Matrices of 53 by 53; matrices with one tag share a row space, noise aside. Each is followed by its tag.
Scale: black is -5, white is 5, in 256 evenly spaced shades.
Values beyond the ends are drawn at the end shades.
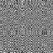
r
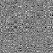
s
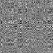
s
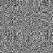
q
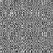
r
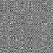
r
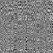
s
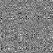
s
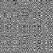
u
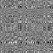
s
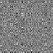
r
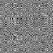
q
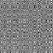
u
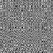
r
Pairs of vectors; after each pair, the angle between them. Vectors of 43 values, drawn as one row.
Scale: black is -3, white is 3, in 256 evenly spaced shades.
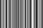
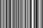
nearly parallel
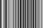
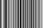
nearly parallel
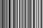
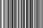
partly opposed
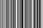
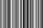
partly opposed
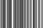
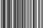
nearly parallel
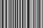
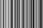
orthogonal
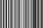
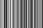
orthogonal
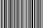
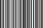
nearly opposite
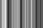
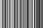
orthogonal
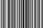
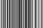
partly aligned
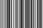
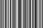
partly opposed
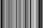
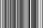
nearly opposite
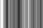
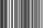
partly opposed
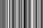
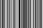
partly aligned
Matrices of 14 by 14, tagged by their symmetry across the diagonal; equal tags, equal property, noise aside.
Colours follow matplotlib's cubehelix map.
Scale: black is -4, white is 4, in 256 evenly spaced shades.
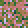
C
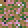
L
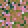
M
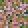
C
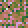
L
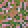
M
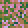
L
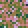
L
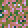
C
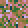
L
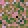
M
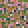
L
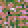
L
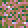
C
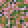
M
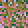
L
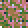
L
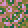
M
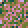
M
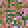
C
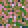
C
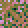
M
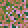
M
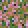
C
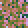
C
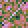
M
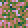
C
